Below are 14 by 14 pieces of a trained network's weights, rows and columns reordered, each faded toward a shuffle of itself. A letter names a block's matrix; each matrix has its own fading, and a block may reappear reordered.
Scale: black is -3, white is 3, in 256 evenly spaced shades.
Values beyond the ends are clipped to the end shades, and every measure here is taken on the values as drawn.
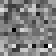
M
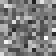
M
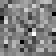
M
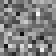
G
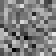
G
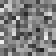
G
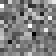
M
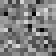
M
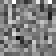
M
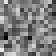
G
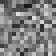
G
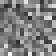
G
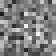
G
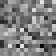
G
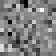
M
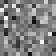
M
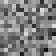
G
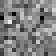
M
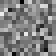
M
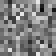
M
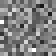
G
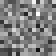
G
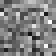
M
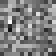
G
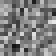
M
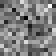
M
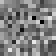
M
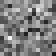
G
